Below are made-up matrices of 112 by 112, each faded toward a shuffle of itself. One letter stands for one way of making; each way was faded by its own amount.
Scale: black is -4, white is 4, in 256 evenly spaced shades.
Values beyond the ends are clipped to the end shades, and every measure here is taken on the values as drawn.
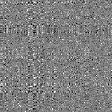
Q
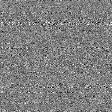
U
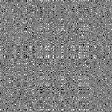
Q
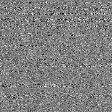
U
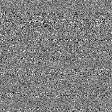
U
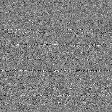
U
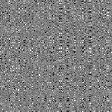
Q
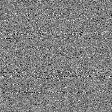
U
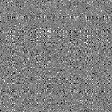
Q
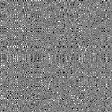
Q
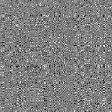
Q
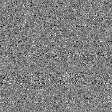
U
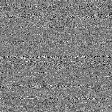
U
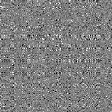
Q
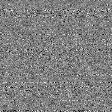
U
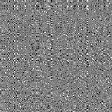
Q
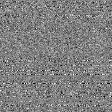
U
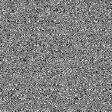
U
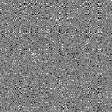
Q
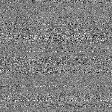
U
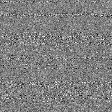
U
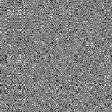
Q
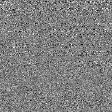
U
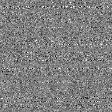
U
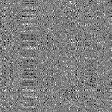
Q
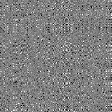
Q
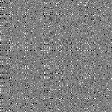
Q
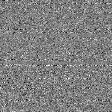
U
